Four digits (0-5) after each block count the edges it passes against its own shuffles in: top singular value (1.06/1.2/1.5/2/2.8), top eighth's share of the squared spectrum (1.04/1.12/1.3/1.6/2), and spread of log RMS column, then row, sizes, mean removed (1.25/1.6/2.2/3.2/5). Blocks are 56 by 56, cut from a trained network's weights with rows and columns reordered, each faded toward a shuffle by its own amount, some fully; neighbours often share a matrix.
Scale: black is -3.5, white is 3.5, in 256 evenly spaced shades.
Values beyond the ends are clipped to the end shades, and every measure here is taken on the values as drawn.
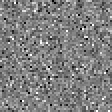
2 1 0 0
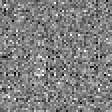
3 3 1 2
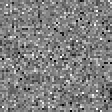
2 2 0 0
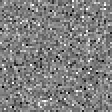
0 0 0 0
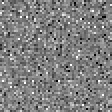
1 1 0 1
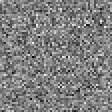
3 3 1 2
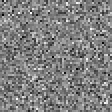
0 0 1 0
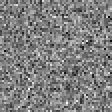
3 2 0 1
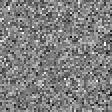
2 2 0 0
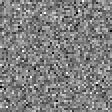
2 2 0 1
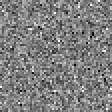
0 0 0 0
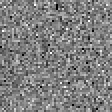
0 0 0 0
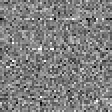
2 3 1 2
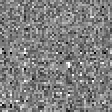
3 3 2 2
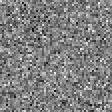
1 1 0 0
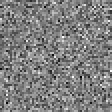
2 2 0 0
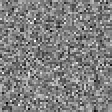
1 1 0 0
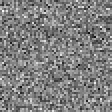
1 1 0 0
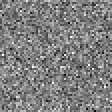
0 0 0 0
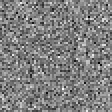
1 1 0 0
